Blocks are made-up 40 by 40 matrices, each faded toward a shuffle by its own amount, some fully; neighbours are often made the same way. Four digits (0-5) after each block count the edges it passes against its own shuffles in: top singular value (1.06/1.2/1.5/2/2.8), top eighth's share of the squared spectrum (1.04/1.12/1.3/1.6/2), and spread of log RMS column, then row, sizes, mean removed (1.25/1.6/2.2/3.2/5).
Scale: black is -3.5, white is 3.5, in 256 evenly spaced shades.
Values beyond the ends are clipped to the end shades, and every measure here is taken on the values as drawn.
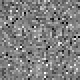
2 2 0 0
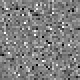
2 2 0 1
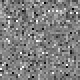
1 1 0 0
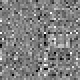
4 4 2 2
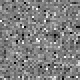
3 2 1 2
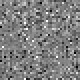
3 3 0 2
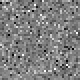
0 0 0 0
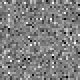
2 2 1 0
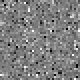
0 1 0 0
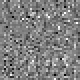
3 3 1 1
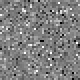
0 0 0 0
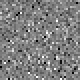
1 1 0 0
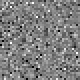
2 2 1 0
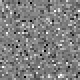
0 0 0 0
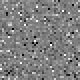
0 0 0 0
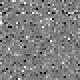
2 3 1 1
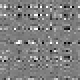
4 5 2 3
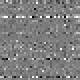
3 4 0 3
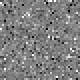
1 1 1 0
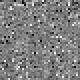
2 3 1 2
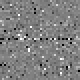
3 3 0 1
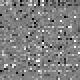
3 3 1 2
